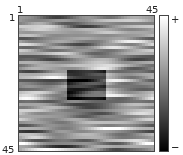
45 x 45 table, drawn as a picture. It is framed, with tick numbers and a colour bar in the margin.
Odd patch: lower, in the centre. Slope: none. Grain: streaks across. Ninth with the lowest average: centre.
